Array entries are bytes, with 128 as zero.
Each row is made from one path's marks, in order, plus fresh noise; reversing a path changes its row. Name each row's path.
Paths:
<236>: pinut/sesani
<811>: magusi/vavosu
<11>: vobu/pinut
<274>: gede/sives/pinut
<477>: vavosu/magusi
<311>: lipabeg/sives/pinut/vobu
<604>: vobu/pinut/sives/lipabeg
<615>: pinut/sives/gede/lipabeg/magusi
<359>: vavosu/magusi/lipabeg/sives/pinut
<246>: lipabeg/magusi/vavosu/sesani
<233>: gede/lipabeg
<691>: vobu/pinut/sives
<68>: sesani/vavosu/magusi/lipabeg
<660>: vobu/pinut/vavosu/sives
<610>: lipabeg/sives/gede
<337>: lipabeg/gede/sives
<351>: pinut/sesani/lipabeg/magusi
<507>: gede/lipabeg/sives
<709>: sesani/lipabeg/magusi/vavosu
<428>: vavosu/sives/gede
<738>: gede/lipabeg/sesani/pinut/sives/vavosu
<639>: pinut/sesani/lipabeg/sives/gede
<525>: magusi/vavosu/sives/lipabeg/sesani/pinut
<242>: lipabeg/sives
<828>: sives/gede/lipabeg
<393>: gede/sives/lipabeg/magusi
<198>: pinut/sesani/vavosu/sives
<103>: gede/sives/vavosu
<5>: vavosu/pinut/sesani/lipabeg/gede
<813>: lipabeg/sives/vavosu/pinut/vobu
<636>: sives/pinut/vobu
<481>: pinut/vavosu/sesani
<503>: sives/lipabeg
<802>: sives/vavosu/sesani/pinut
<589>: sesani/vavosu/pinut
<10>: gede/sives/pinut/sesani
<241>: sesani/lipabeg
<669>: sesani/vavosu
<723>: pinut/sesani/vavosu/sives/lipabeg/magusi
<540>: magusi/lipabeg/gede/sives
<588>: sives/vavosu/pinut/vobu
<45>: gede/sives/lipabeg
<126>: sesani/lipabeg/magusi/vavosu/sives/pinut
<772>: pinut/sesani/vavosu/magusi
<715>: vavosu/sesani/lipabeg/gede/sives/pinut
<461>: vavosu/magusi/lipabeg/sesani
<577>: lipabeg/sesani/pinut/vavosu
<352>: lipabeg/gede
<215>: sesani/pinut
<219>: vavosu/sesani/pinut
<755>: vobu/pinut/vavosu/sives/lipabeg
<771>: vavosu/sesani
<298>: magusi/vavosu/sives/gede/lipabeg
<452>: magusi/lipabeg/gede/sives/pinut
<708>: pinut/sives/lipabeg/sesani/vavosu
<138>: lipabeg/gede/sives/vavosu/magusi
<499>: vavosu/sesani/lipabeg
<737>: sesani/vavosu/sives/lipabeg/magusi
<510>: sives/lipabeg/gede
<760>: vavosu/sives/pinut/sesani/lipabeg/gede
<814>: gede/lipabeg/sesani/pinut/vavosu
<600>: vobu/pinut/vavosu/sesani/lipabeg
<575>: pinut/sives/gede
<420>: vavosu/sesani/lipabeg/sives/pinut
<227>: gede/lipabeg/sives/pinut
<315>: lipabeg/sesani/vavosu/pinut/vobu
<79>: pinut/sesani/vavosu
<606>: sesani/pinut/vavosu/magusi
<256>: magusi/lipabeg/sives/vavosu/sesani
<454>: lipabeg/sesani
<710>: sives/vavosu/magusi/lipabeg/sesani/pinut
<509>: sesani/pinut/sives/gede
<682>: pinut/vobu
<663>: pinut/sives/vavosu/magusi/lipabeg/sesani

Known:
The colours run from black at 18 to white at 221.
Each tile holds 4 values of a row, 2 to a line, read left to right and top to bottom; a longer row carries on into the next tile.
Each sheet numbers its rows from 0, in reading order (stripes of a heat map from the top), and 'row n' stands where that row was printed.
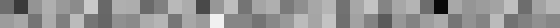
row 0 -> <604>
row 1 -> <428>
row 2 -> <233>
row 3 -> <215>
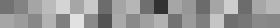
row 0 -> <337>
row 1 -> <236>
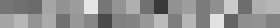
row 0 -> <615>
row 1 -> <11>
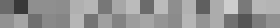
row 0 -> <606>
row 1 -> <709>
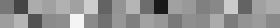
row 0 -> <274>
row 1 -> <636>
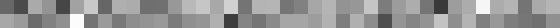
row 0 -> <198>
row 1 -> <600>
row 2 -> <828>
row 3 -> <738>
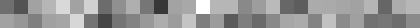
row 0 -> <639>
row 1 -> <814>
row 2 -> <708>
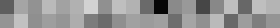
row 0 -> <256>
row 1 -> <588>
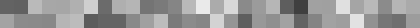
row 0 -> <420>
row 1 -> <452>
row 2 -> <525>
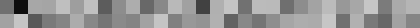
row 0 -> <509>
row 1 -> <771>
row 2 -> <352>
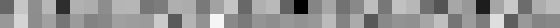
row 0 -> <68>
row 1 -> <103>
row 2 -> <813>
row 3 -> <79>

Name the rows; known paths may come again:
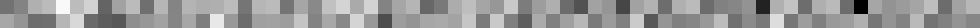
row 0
<715>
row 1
<138>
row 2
<540>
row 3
<610>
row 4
<589>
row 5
<772>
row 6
<215>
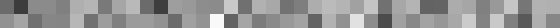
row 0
<606>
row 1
<660>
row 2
<45>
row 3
<242>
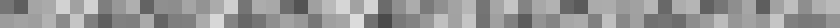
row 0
<227>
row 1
<126>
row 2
<639>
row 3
<233>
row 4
<708>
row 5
<359>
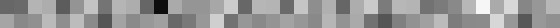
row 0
<503>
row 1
<802>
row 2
<709>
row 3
<452>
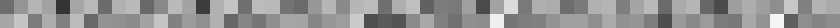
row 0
<669>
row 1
<771>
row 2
<5>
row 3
<723>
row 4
<241>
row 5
<755>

